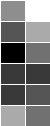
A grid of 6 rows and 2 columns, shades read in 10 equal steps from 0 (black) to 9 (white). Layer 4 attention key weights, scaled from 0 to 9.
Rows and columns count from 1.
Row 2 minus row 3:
3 2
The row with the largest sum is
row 1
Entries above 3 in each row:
2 1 1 0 0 2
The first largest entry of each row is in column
2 2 2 1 2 1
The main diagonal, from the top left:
5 6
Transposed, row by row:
5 3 0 2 2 6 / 9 6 4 2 3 4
